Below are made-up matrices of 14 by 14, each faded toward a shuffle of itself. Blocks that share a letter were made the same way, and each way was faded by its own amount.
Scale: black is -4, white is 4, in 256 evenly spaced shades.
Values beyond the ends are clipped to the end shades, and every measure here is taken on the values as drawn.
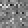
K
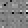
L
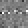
K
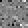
K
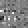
L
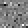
K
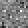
K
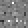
L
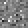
K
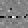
L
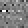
K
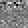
K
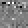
K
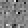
K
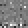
L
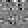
K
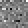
K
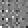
L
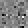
L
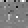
L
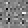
L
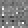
L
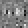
L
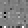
L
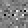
K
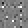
L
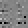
L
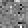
L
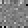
L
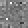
K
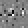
L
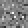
K
